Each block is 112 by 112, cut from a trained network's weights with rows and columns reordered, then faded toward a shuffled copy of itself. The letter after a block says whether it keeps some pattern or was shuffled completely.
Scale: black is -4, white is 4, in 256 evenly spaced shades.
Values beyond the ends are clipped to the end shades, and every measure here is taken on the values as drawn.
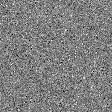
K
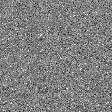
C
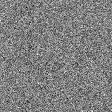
C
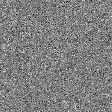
C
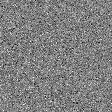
K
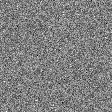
K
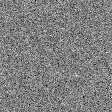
K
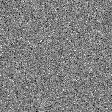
K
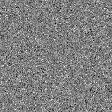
C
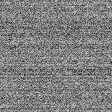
C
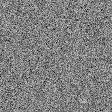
K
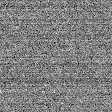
C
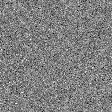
C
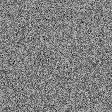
K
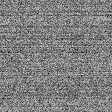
C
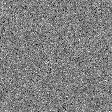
K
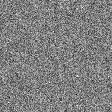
C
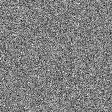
K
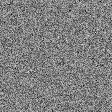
K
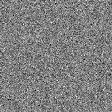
C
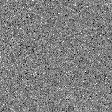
C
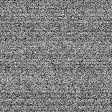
C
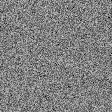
K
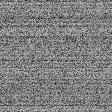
C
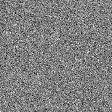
C
